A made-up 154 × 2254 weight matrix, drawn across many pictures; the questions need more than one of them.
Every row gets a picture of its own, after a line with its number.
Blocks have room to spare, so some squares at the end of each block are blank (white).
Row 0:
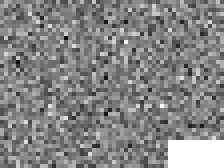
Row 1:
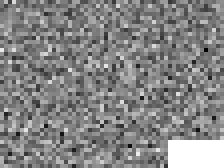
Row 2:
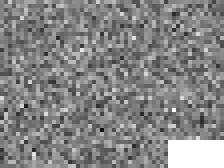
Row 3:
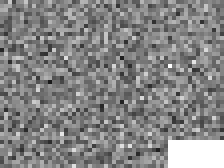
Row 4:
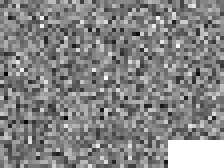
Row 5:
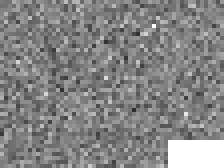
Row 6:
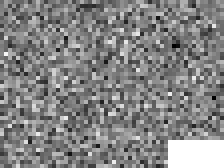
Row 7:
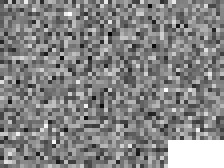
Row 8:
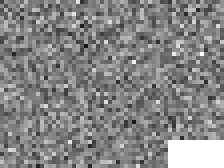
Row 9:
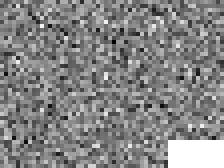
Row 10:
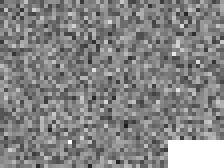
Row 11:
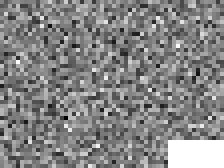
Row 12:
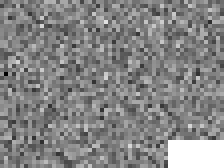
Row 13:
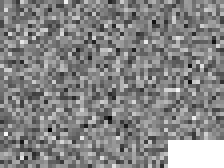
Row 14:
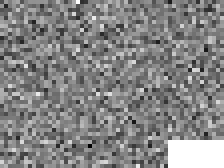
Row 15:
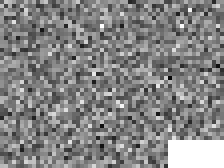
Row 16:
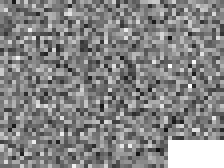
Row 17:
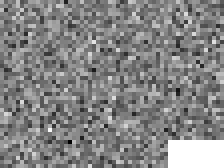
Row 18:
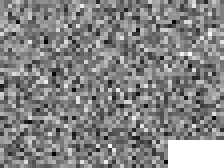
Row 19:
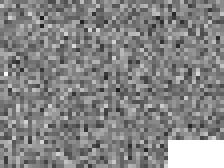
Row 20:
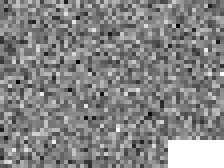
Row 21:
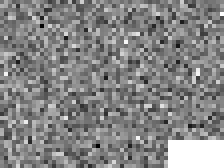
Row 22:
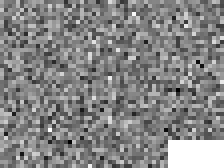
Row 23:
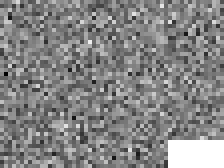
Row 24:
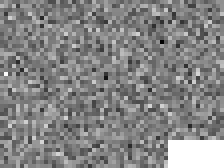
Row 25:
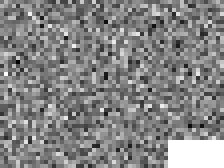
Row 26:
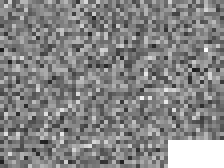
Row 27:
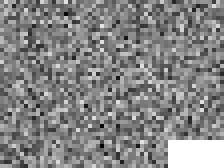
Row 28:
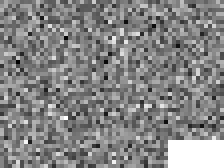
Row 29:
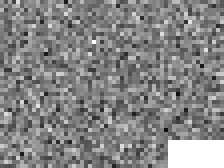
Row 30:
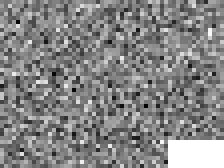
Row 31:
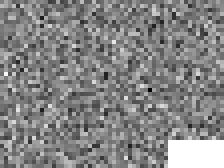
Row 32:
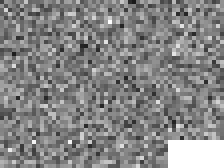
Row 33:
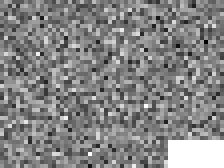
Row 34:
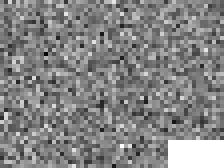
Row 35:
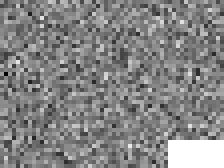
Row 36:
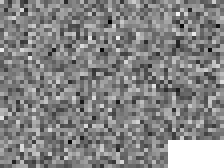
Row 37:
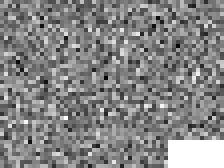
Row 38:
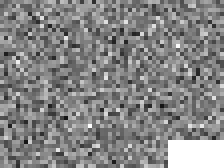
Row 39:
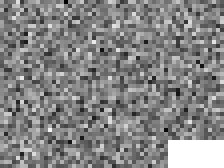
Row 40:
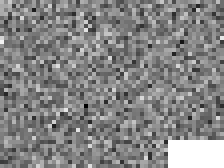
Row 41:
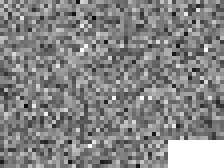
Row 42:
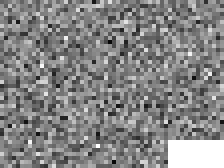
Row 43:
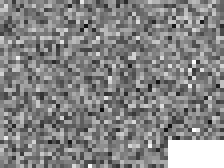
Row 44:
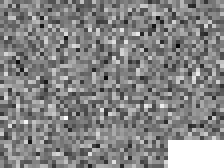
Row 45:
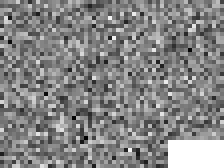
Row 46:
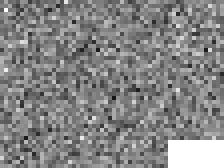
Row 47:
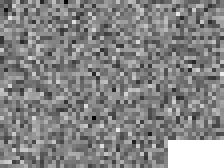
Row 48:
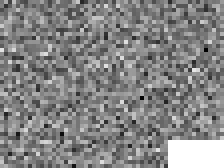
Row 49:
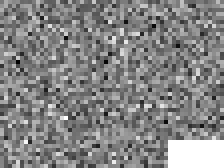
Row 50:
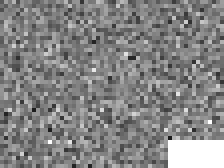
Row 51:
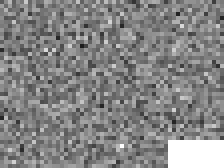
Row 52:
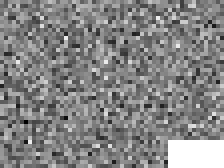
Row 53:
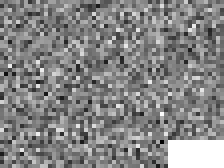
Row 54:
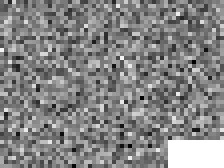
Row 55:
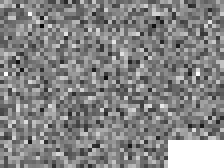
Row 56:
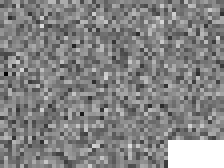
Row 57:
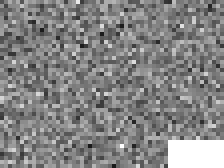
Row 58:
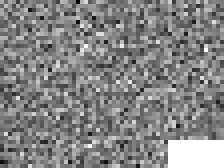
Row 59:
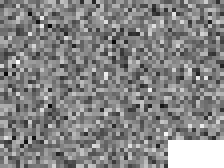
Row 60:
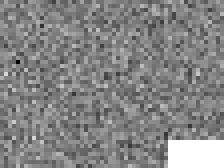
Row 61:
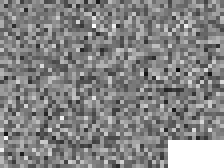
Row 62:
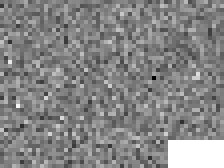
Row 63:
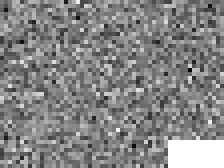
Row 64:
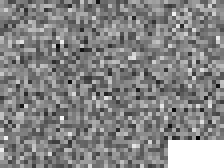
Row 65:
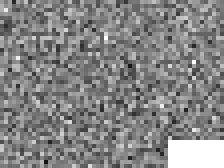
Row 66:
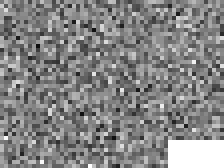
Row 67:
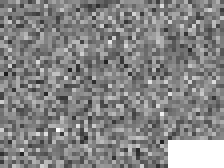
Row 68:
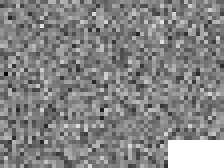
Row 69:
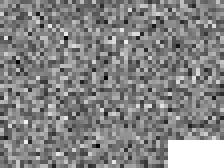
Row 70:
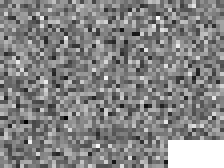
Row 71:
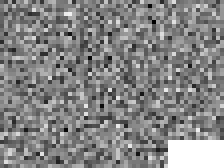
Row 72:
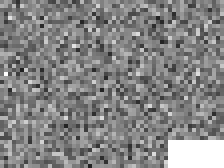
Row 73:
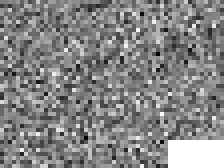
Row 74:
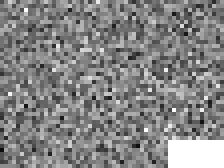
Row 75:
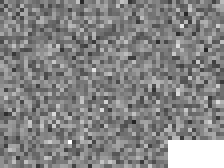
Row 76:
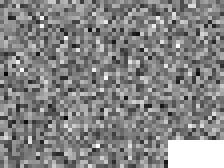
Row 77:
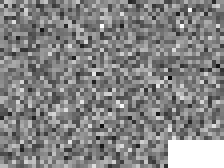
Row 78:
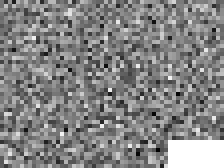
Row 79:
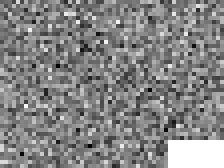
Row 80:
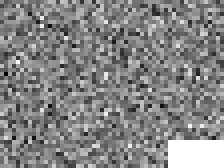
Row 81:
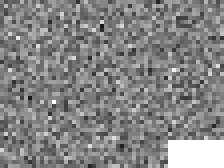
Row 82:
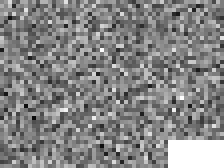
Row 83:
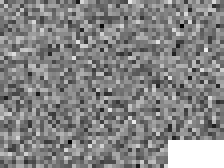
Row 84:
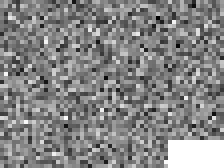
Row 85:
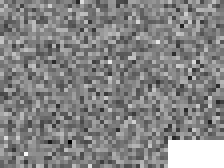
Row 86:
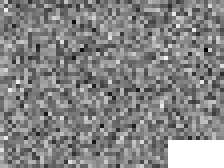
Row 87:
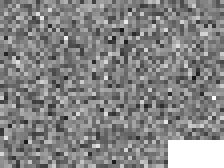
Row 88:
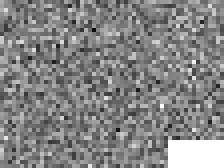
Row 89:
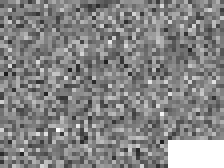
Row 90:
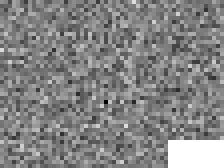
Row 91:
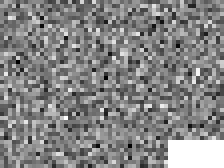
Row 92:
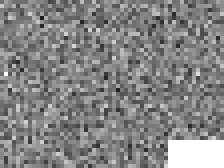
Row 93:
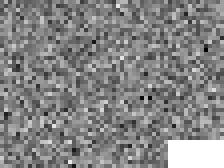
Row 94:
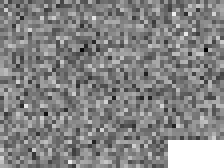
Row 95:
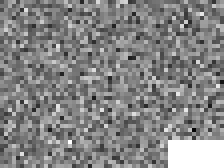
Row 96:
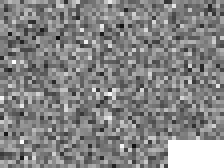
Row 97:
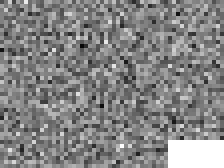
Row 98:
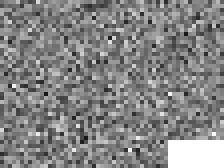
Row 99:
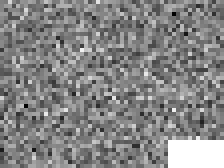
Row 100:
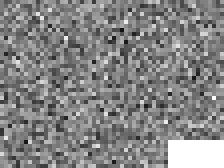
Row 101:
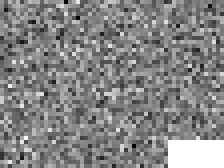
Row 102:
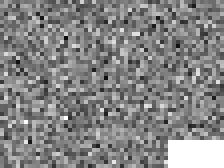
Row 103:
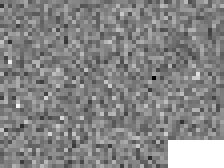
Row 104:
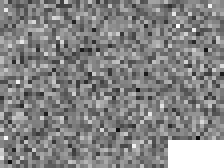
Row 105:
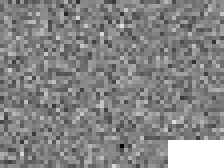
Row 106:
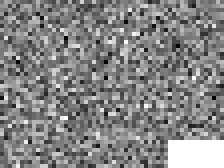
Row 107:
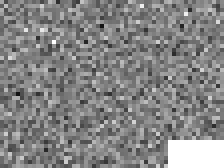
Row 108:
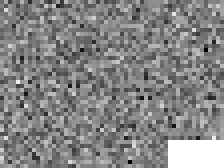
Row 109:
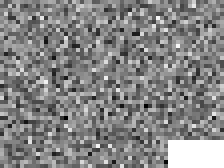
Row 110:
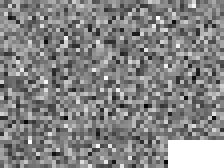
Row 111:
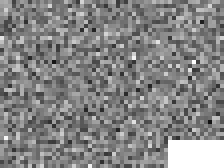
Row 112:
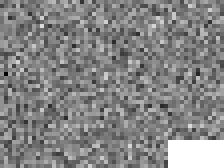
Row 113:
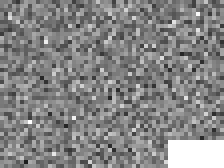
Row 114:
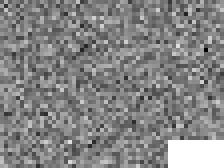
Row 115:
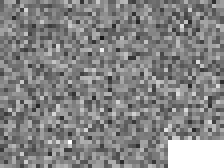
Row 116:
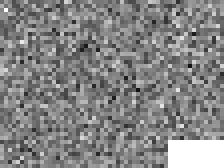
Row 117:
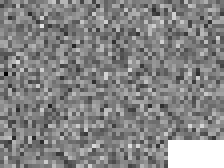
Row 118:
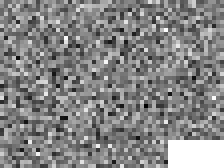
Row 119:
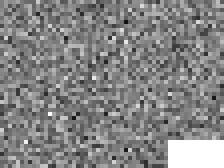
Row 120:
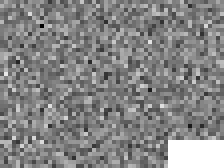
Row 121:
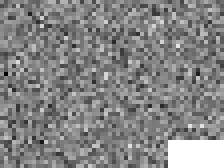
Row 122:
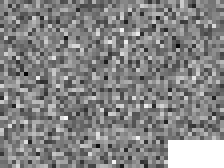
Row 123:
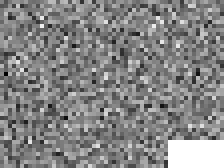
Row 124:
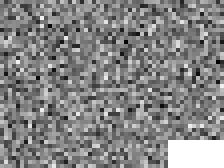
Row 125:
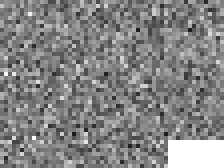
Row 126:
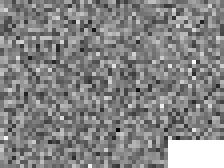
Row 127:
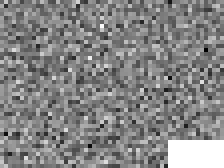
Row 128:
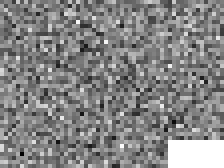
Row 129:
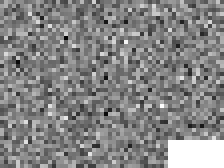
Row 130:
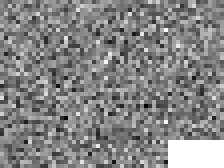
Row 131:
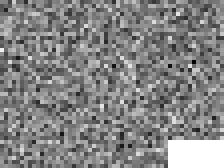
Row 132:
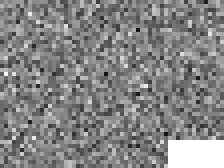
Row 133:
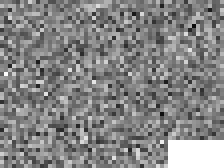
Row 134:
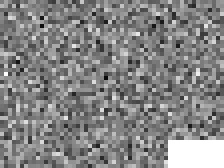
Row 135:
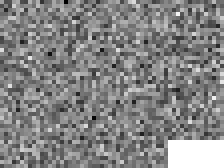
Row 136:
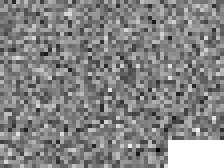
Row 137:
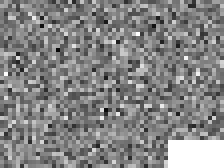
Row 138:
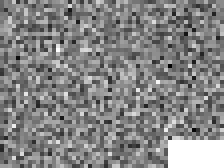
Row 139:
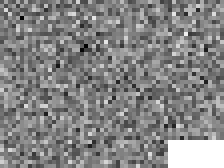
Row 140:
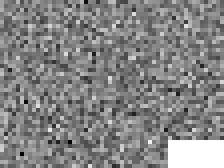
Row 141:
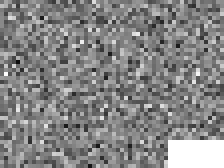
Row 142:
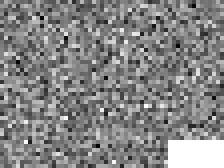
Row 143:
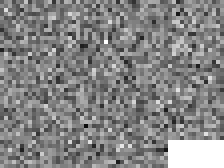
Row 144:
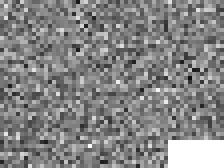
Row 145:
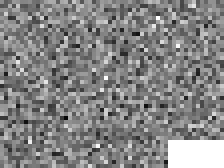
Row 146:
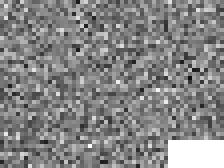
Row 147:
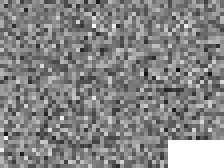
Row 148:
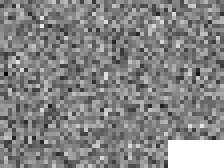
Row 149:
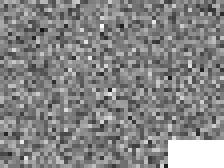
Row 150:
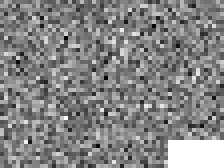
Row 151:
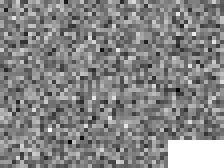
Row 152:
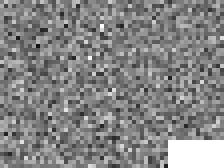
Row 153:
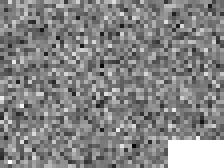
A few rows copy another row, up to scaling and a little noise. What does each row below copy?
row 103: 62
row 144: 146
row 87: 100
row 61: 147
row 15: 77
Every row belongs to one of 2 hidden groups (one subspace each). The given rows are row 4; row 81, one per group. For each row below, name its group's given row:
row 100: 4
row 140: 81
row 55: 4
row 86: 81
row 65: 81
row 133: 4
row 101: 81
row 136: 81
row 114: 81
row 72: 4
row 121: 4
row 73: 4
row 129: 4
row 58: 81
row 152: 81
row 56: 4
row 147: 81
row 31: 4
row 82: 81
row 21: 4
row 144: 81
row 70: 4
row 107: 81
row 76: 4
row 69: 4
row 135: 81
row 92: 4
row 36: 81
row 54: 81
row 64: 81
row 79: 81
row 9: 4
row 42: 4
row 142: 4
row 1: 81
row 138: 81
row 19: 4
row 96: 81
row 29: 81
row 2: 81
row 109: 4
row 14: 81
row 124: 4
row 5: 4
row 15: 81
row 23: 4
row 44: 4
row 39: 81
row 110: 4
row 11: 4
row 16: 81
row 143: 81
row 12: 4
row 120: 4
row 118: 4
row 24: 4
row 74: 81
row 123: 4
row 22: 81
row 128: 81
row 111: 81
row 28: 4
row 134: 4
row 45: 4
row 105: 81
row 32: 81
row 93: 81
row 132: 4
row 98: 4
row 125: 4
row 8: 81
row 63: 81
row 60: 4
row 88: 81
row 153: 81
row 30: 4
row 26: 81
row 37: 4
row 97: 81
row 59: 4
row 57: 81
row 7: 81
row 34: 81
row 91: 4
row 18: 4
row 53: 4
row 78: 81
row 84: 4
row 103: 4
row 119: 4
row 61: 81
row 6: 4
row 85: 81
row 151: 81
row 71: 81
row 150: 4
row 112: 4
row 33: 4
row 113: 4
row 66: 81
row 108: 81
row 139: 81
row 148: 4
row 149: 81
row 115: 81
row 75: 81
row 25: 4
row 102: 4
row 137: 4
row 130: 4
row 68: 4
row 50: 81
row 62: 4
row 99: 81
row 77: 81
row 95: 81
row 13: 81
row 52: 4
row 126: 81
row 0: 4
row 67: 4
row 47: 81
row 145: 4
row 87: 4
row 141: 4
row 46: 81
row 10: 81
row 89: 4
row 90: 81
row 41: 81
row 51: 81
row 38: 4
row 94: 81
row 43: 81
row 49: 4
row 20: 81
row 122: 4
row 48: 81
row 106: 4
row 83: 81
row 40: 81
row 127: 81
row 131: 81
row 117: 4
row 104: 81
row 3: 81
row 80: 4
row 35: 4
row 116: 81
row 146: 81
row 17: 81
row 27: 81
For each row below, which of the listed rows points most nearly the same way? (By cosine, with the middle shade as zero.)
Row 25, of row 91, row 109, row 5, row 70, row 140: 91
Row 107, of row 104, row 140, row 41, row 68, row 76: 41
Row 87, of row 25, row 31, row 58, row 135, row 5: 5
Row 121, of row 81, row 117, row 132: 117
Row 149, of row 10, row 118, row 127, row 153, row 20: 127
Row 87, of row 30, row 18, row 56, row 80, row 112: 80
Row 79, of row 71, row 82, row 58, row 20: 71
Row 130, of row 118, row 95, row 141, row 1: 118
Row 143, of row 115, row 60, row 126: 126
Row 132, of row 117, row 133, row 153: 133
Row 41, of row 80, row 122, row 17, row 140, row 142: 17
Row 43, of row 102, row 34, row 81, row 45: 34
